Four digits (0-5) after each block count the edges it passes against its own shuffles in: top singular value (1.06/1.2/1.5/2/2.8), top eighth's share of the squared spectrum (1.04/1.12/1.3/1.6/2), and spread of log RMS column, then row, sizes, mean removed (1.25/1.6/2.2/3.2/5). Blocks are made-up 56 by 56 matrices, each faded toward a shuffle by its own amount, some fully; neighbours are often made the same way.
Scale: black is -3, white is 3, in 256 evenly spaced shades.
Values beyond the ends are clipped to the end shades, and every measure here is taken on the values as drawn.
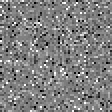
3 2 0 0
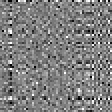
5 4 3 3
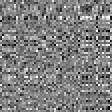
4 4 3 3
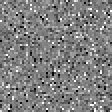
0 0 0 0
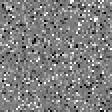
0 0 0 0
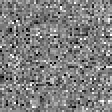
4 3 1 2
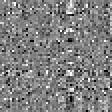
4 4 2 2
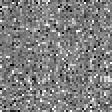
3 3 0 1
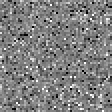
0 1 0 0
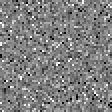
1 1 0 0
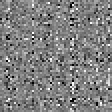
2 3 3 3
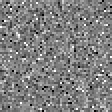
0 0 0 0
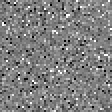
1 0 0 0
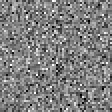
1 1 2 0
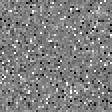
0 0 0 0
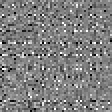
4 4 2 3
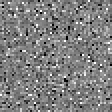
2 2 1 0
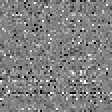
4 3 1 2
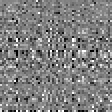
4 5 3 3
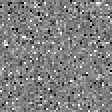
2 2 0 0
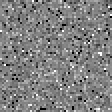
1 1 0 0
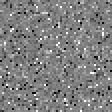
2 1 0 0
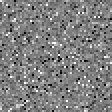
0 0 0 0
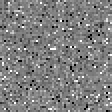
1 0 0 0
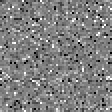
3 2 0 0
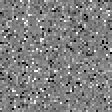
0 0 0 0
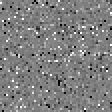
2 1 0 0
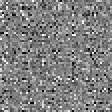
4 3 2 2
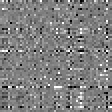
4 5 2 3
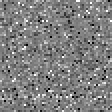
1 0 0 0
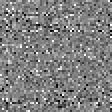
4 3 1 2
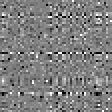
5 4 3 3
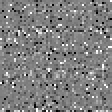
3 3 0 2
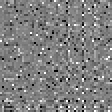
4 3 1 1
